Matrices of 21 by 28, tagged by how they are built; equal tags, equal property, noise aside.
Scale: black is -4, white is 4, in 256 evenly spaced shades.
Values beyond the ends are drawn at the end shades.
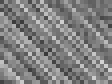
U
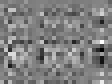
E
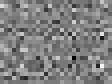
E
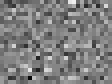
E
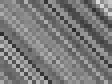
U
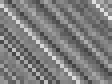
U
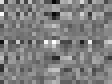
E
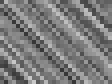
U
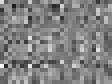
E
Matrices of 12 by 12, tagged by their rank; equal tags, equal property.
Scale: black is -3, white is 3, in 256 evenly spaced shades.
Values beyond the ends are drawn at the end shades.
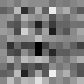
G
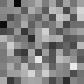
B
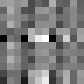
G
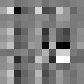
G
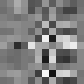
G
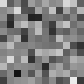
B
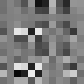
G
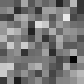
B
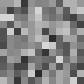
B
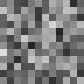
B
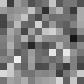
B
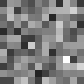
B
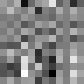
G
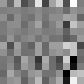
G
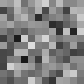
B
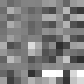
G
